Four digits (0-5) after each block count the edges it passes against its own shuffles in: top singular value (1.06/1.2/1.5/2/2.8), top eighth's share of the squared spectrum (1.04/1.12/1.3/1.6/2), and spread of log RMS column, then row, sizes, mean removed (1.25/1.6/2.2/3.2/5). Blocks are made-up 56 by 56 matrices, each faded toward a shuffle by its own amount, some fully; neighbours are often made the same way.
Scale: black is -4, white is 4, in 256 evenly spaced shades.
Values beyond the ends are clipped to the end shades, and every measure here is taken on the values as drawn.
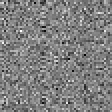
4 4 2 2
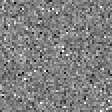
0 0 0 0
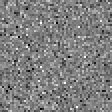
0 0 0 0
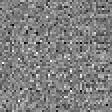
4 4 2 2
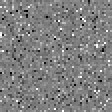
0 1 1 0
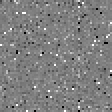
2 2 0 0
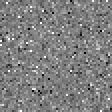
0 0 0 0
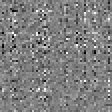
2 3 3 3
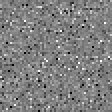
1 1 0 0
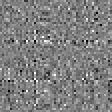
4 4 2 2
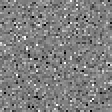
2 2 1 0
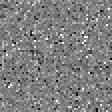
1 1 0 0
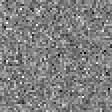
0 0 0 0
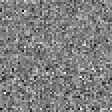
1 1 0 2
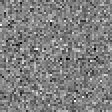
0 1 0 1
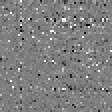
3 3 1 1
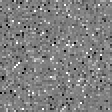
0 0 0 0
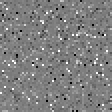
1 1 0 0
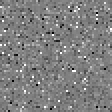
1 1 0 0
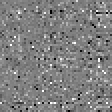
3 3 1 1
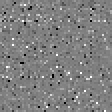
2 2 0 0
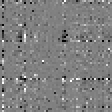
4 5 2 2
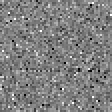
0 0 0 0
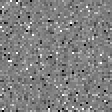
2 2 0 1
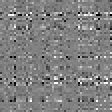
4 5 3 3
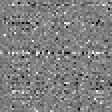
4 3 2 2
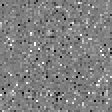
2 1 0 0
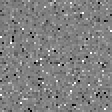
1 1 0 0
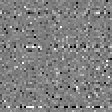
4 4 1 2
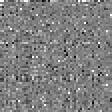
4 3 1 2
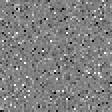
1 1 0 1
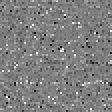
2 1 0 0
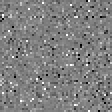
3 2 0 0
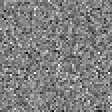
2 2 0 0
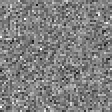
2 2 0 0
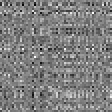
4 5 3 3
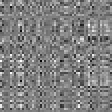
4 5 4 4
